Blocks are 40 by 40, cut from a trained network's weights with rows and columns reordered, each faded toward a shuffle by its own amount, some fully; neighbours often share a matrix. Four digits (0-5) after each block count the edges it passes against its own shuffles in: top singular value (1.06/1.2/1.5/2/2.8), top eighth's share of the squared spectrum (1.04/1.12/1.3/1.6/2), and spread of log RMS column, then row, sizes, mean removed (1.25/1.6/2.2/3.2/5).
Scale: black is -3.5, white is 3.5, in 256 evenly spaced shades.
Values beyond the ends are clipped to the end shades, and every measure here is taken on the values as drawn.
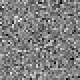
0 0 0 0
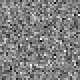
0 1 0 0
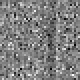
2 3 0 2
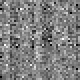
3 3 0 2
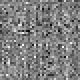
2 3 0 2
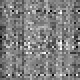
3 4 1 3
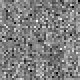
1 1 0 0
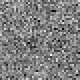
1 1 0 0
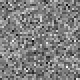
2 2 0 0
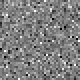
0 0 0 0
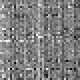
3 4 1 3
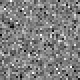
0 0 0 0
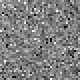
0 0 0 0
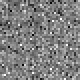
0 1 0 0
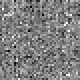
2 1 0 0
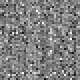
2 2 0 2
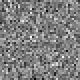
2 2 0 0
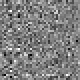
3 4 2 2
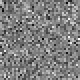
2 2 1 0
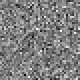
0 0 0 1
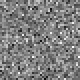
0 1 0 0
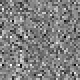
2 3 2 1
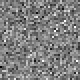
1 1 0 0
